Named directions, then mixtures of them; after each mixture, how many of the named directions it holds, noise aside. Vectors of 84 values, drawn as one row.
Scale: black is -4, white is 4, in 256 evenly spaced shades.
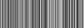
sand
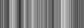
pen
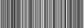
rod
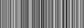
two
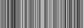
two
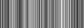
two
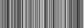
three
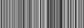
one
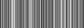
three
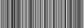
one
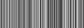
one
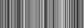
three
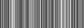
three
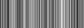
two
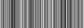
two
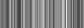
two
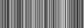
three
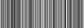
one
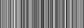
one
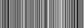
three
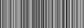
two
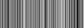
three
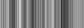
one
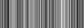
two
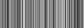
three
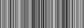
three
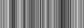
two
